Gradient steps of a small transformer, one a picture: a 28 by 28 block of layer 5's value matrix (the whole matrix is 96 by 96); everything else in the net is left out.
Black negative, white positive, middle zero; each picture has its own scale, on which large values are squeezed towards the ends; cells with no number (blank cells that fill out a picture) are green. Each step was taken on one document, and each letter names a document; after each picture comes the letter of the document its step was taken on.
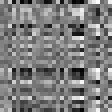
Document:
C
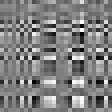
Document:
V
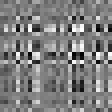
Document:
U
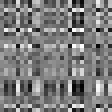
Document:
U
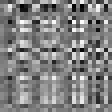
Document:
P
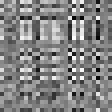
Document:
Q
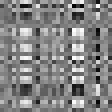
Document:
Q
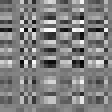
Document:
V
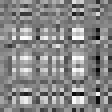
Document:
Q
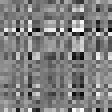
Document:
U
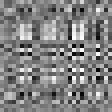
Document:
Q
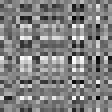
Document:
Q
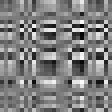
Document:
V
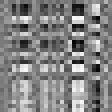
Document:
P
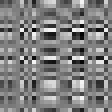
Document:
V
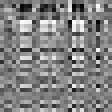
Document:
P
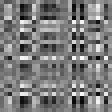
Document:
P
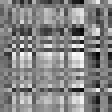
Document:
C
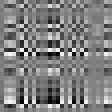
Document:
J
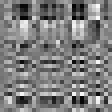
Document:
P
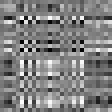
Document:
J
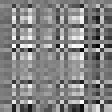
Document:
C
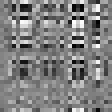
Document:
P
